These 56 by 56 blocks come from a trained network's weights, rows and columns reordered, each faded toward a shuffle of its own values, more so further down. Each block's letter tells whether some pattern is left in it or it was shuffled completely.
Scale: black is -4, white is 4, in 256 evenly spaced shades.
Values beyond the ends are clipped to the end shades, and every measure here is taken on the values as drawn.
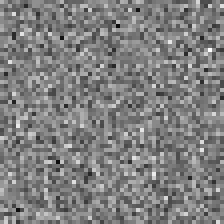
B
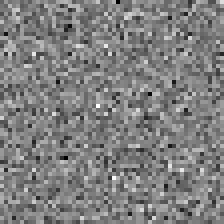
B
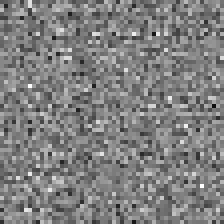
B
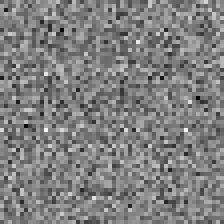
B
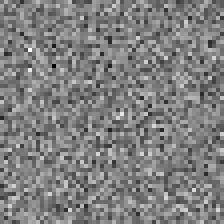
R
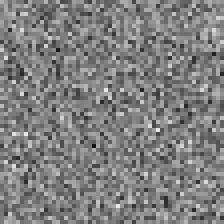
B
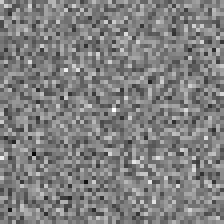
R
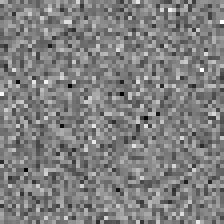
B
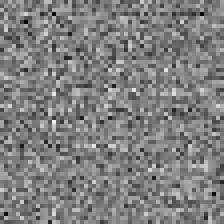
B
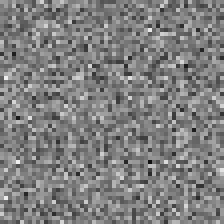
B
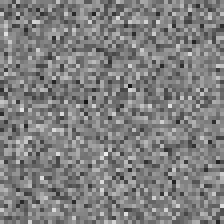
R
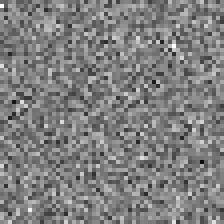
R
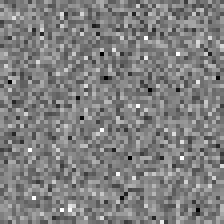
R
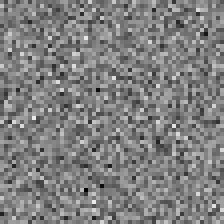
R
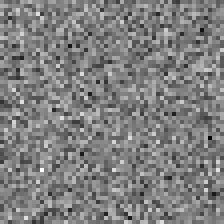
B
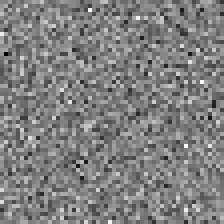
R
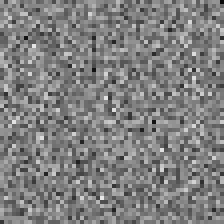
B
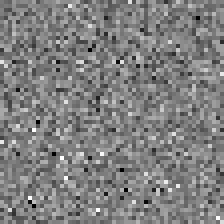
B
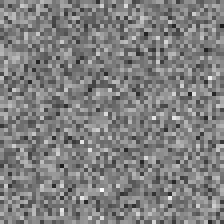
R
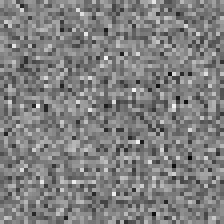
B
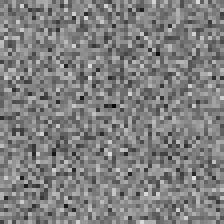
R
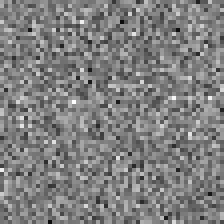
R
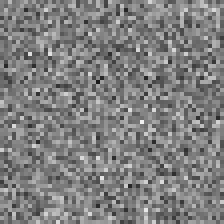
R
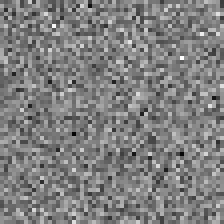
R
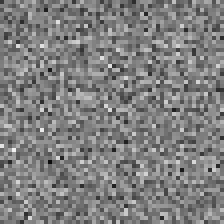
B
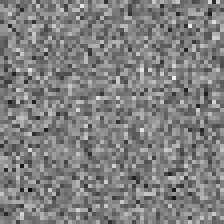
R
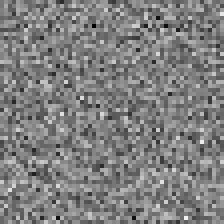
B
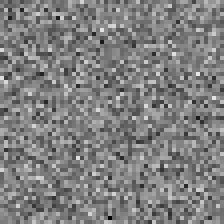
R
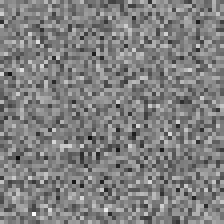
B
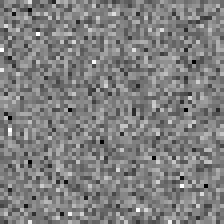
R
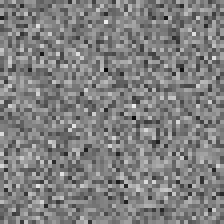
B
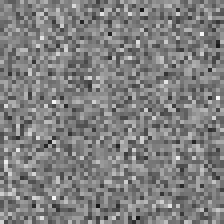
B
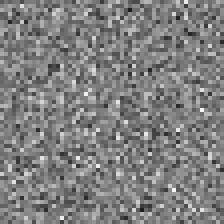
B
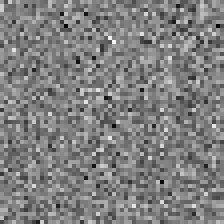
B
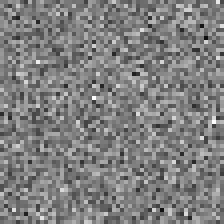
R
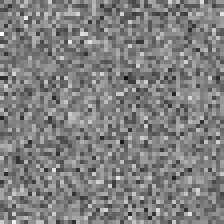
B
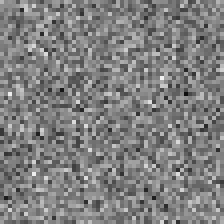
R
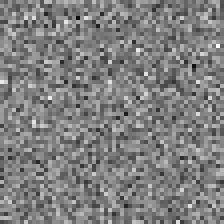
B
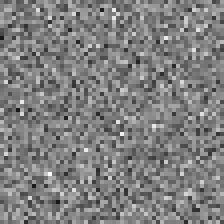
R
